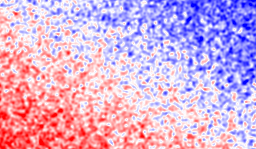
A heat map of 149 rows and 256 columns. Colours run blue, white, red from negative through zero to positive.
The field is mottled with small blotches. The ninth with the highest average is the bottom left. No regular stripes run through it. The ninth with the lowest average is the top right. There are no lone odd cells. There is an overall slope up to the bottom left.
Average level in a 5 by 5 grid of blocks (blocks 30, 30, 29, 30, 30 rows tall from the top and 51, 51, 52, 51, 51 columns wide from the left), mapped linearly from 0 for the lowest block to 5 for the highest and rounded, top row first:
2 2 1 0 0
3 2 2 1 0
4 3 2 2 1
4 4 3 2 2
5 4 4 3 2
